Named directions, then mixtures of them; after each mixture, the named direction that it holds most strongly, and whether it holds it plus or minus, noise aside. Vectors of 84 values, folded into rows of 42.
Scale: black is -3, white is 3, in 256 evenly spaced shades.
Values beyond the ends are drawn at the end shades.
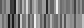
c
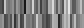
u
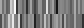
c, minus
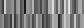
u, plus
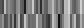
u, plus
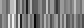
c, minus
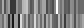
c, plus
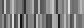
u, plus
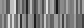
c, minus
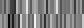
c, plus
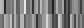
u, minus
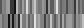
c, plus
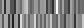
c, plus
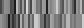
c, plus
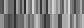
u, plus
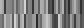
u, minus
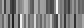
c, plus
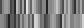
c, plus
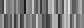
u, plus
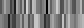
c, plus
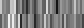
c, minus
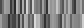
c, plus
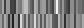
c, plus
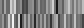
c, minus
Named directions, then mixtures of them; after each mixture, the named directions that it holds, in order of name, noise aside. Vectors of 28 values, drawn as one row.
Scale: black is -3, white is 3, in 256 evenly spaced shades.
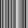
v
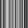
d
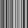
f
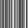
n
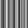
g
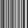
f, g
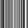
f, g, n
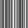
n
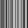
f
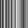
f, n, v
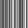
n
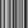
d, f, n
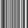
f, g, v
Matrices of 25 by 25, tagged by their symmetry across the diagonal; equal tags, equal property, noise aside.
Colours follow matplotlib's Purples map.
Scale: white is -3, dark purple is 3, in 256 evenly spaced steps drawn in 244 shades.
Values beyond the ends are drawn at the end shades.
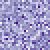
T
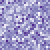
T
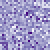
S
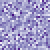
S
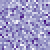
S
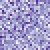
T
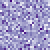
S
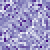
T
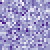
S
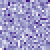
S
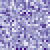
S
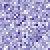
T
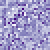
T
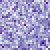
T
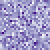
S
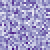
S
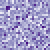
T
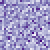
T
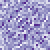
T
